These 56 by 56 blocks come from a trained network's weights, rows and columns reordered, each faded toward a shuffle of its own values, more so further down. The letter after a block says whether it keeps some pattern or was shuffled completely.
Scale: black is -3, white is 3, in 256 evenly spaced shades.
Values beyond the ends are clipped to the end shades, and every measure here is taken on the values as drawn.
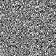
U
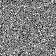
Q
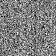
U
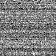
U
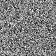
Q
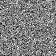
Q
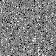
Q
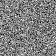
Q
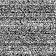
U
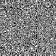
U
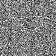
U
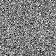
Q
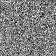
Q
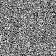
Q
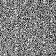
U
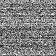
U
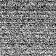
U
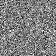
Q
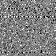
U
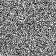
Q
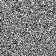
Q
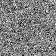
Q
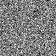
Q
